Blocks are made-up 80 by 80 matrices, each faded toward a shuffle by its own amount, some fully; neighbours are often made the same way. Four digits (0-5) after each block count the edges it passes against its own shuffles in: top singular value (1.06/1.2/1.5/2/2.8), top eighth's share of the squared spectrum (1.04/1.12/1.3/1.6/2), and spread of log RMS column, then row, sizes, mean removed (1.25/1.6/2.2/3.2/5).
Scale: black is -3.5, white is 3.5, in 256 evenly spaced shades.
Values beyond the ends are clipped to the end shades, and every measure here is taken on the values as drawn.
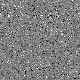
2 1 0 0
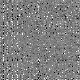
4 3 2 1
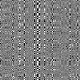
5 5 4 3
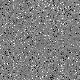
2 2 1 0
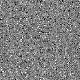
3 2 1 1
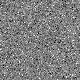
2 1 0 0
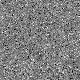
2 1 0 0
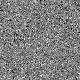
2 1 0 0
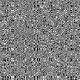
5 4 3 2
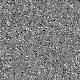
1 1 0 0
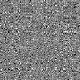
4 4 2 2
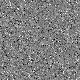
1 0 0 0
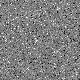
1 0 0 0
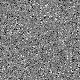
1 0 0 0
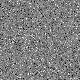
0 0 0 0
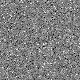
2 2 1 0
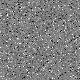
2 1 0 0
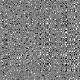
4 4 3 2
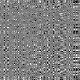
5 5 4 3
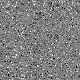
3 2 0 0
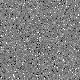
2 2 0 0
